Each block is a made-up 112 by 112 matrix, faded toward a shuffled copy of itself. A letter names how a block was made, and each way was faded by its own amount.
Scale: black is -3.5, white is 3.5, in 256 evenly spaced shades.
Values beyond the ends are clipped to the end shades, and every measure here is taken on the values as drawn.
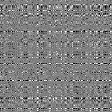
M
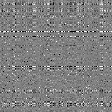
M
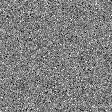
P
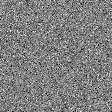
P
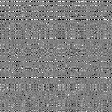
M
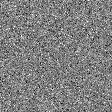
P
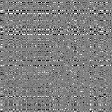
M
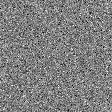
P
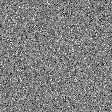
P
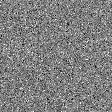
P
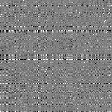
M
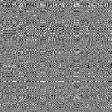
M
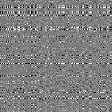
M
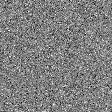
P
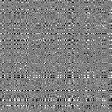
M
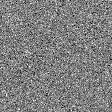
P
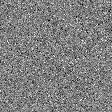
P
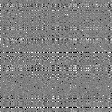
M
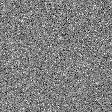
P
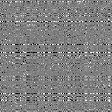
M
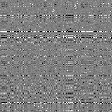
M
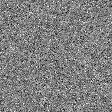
P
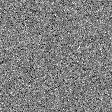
P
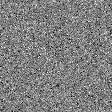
P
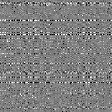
M
